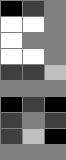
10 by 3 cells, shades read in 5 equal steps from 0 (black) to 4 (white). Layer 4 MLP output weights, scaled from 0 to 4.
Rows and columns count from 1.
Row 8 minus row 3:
-3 0 -1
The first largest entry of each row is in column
3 1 1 1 3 1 2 2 2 1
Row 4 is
4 4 2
